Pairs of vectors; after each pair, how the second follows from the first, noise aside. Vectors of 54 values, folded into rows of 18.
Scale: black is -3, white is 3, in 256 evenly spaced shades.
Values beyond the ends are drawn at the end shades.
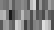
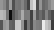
copied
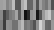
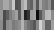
copied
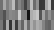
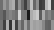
copied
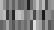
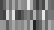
negated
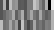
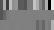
partly zeroed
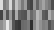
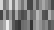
copied
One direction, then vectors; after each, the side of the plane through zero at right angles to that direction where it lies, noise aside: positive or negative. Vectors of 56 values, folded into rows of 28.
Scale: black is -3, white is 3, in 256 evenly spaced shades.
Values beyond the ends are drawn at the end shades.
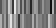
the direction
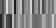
negative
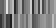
negative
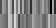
positive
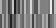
negative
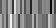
positive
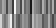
positive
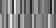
positive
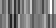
negative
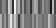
positive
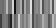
negative
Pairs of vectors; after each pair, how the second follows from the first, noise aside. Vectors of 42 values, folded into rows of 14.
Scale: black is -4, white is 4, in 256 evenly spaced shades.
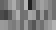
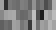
shuffled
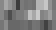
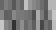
shuffled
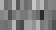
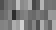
reversed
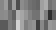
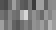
shuffled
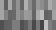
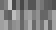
reversed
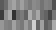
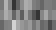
shuffled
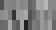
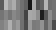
reversed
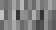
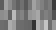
shuffled
